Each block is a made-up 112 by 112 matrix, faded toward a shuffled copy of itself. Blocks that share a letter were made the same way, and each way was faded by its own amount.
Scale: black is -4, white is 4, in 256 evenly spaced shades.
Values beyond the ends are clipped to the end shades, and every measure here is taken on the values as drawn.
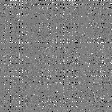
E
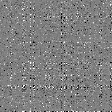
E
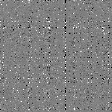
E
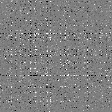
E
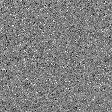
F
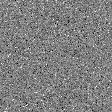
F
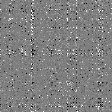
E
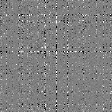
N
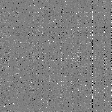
E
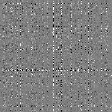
N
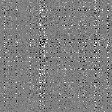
N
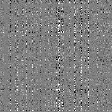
N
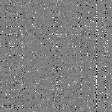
E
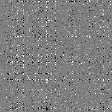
E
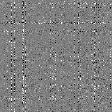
N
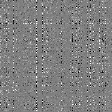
N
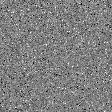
F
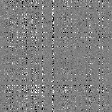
N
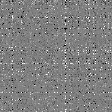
E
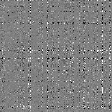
N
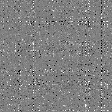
E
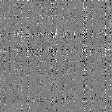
N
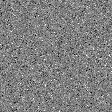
F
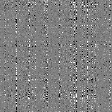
N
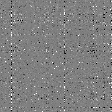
E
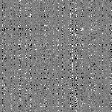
N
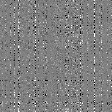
N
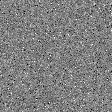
F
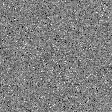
F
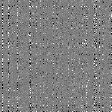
N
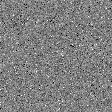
F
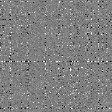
E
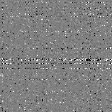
E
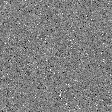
F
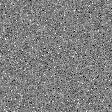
F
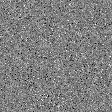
F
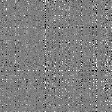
N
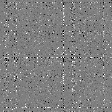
E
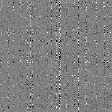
N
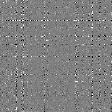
N
